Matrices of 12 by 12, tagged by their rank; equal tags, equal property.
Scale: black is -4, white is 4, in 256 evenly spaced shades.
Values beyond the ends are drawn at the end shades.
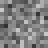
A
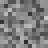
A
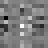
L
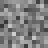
A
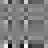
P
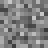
A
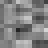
L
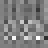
L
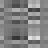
P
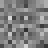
L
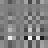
P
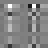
P
